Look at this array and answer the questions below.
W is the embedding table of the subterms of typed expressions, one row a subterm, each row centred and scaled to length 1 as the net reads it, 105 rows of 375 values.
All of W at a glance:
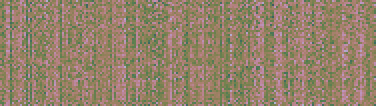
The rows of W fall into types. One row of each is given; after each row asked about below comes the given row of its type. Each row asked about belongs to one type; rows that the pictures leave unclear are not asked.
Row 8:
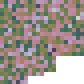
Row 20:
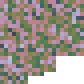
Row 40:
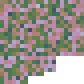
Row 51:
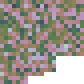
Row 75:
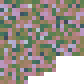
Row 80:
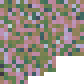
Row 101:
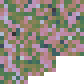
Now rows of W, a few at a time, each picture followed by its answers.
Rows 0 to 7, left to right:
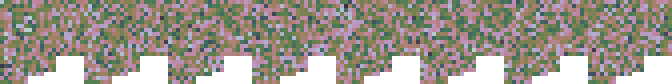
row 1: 101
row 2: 40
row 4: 75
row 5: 75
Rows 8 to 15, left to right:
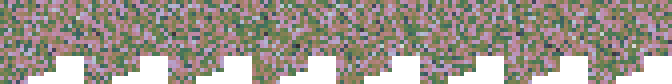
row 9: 20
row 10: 20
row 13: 20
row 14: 101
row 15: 80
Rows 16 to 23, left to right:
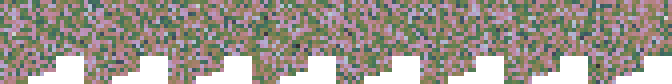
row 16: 75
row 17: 75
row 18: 75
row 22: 101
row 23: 8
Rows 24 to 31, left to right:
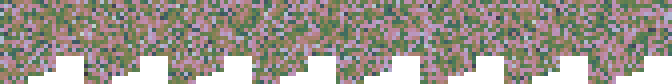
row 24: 40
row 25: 80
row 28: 40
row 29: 101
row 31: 51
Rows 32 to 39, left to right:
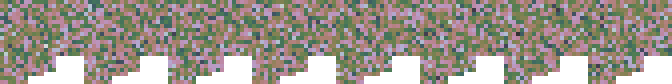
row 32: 80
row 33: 75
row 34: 40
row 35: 75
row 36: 51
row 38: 101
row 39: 40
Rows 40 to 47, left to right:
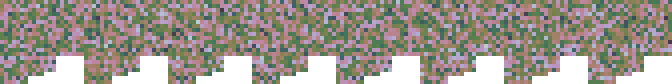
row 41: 20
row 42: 20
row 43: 20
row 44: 40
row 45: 51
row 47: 101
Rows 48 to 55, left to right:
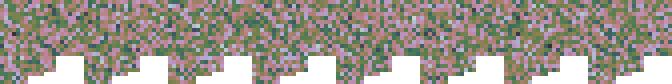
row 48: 101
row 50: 40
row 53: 20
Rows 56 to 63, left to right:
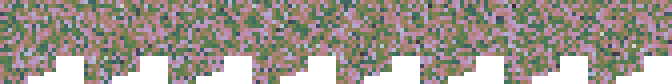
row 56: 51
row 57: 80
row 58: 40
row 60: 80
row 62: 101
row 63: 80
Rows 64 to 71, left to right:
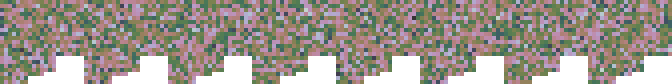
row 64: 40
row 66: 51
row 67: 20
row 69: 8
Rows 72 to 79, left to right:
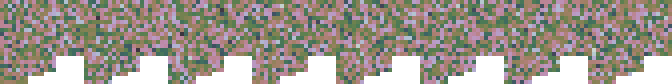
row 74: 101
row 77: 40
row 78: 8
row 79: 75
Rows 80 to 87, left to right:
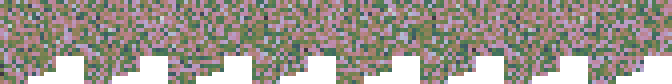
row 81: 80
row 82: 20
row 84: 20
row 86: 80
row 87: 40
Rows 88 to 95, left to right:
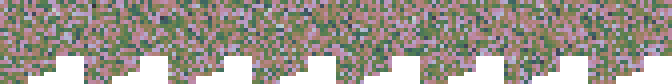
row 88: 20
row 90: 51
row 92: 80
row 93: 40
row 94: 80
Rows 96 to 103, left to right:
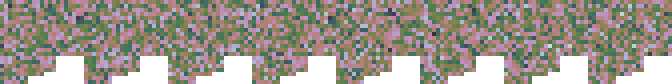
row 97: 51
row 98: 51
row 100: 8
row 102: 20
